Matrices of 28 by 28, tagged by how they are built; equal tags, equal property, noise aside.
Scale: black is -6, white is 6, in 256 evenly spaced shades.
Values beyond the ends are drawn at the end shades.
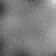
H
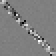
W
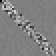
W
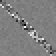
W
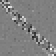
W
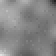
H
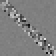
W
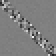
W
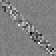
W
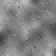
H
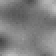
H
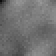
H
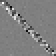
W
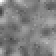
H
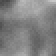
H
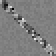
W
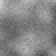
H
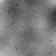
H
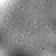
H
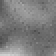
H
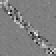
W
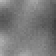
H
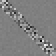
W
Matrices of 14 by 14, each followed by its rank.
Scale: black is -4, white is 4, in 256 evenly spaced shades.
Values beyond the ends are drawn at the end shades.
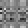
two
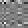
two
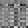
two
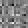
two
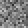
full rank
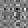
two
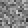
full rank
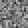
full rank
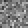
full rank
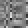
two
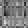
two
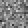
full rank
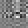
two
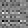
two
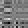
two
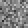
full rank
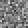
full rank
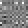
two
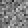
full rank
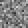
full rank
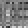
two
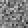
full rank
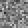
full rank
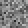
full rank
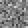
full rank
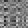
two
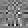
two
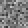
full rank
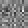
two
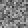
full rank
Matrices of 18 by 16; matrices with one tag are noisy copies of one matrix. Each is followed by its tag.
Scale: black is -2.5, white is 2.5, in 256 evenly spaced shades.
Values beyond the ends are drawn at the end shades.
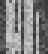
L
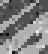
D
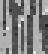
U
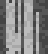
L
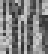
U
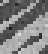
D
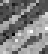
D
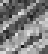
D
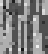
U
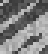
D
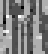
U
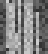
L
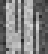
L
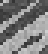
D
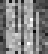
L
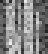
L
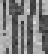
U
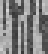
U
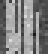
L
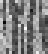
U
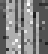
L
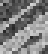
D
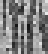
U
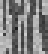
U
